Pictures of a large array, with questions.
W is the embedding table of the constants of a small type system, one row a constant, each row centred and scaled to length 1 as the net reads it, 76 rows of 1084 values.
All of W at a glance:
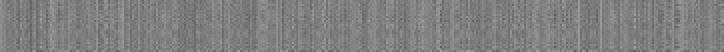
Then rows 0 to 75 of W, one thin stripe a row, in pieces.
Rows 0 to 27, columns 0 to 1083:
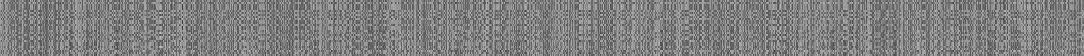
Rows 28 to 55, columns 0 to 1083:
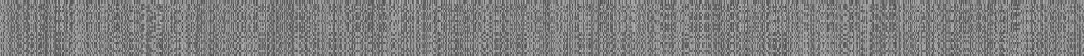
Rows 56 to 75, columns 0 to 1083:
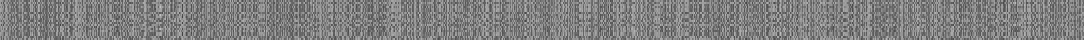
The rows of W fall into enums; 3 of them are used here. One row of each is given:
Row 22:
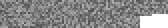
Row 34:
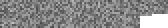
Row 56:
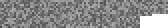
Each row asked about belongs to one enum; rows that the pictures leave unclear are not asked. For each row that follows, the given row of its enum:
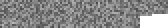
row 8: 34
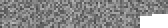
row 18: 34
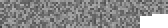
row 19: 56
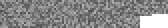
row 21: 22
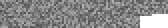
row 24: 22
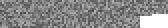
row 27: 22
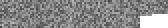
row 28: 34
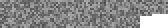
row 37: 56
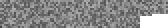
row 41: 56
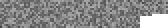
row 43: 56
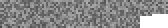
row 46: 56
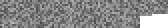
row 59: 34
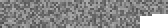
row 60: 56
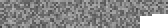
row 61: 56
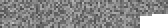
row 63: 34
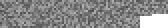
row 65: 22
